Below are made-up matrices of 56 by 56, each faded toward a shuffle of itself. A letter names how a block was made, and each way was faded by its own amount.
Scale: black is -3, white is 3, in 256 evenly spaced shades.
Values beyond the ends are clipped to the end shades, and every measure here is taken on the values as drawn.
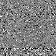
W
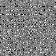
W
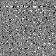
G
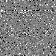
G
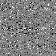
G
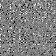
G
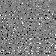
G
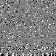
G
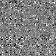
W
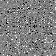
G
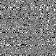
W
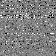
W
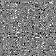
G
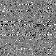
W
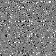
G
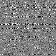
W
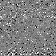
G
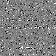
G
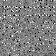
G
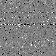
G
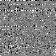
W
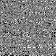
W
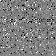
G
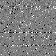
G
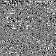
W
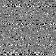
W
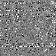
W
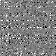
W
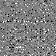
G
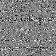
W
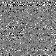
W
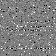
G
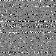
W
